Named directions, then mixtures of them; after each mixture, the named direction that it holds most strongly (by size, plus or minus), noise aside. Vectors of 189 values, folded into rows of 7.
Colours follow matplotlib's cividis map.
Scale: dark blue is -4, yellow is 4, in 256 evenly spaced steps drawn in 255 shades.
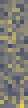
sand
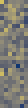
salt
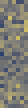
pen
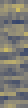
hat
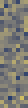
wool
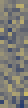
sand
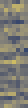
hat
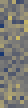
pen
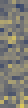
sand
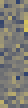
wool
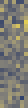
pen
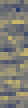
hat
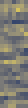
hat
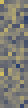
salt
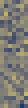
sand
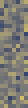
wool
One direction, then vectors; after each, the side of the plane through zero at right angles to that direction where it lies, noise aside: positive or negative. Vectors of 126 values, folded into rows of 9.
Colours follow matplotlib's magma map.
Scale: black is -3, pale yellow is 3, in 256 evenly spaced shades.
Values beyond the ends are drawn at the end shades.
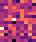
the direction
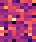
positive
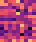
negative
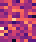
positive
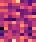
negative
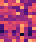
negative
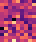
negative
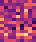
negative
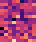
negative
